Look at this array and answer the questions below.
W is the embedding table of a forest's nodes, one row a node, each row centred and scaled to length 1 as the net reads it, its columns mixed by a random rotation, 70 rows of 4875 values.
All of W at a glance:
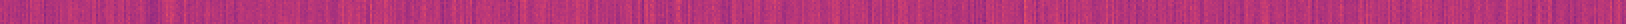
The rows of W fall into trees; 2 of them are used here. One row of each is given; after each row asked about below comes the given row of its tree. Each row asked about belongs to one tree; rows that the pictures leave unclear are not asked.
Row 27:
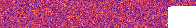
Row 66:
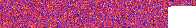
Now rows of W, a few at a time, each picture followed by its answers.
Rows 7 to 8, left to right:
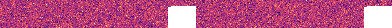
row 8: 27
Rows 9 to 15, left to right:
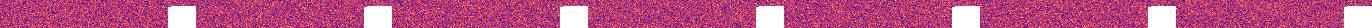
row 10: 66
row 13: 66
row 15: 27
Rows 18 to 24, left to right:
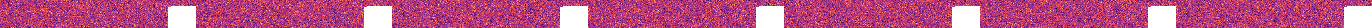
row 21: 27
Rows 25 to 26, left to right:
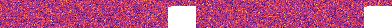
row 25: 27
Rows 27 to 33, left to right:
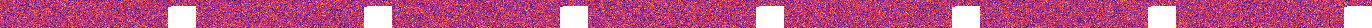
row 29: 66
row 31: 27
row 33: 66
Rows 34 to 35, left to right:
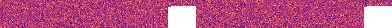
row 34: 66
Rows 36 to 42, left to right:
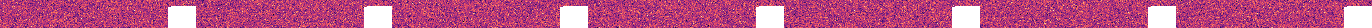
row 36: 66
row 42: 27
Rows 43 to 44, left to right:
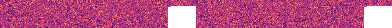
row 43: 27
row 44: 27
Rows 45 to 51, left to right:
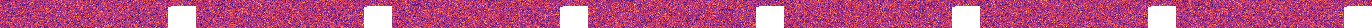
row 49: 27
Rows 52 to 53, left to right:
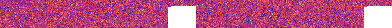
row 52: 66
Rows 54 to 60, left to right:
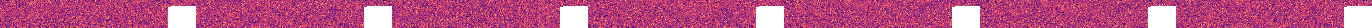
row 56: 66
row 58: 27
